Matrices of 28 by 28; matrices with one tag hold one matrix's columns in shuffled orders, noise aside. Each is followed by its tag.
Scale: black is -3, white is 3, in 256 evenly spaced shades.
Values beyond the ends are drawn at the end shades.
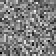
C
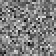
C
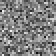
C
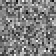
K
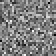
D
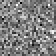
D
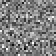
D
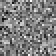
K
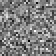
D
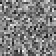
K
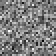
D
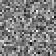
C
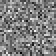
C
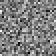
C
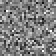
D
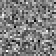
D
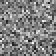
D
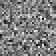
D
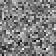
D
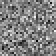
D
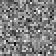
C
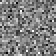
C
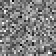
C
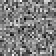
K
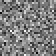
C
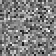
C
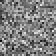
D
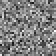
D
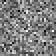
C
